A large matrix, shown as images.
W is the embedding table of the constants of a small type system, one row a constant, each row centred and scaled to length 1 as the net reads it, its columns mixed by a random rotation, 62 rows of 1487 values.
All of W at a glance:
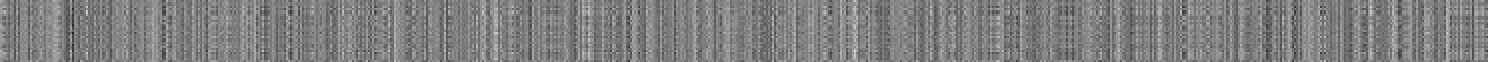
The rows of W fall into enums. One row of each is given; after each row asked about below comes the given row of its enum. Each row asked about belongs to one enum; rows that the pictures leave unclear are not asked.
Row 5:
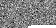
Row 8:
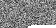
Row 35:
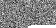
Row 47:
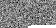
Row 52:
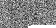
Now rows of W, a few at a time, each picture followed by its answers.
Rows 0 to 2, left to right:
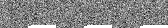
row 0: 52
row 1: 8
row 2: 5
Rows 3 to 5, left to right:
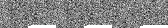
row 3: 52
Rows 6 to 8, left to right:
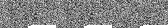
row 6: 52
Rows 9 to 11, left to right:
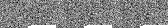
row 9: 47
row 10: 52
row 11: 52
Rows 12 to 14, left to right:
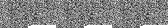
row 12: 52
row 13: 52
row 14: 52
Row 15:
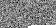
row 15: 47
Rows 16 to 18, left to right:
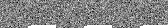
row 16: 47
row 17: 5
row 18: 47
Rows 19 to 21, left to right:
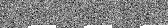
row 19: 5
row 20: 47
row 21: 52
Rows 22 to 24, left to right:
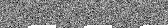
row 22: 47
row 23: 5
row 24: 8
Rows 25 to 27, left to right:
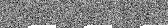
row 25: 47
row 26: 8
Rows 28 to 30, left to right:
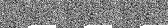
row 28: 35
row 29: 52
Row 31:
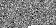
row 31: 5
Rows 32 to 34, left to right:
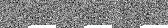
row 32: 47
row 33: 47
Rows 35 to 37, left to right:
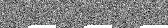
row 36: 8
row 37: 5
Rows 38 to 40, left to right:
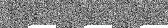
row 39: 35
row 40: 35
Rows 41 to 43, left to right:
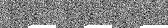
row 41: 52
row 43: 5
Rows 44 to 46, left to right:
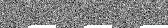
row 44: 35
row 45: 47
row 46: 5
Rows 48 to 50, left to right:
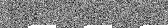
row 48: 52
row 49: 47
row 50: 8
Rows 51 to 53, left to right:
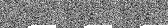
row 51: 8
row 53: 52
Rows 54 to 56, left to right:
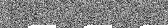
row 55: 8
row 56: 8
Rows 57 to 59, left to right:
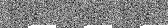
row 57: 52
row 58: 47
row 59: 52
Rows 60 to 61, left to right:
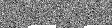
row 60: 35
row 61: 5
